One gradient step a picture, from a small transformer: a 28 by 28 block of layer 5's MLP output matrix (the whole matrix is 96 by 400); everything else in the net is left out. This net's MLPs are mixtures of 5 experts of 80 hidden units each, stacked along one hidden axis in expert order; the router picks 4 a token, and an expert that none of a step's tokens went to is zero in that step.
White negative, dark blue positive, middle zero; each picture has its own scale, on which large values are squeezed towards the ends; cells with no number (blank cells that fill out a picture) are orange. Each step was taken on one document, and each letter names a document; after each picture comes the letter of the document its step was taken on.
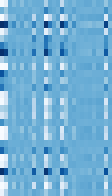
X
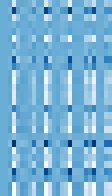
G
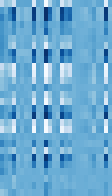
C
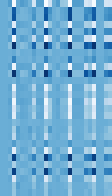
G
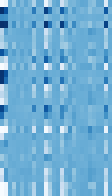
X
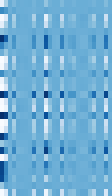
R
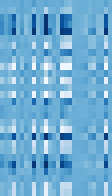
C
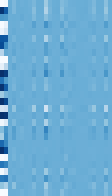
R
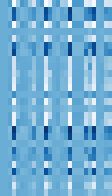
G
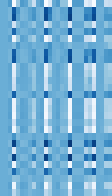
G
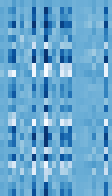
C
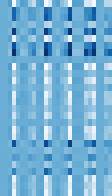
G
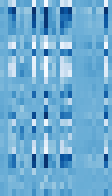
C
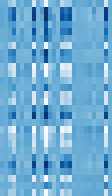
C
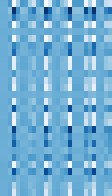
G
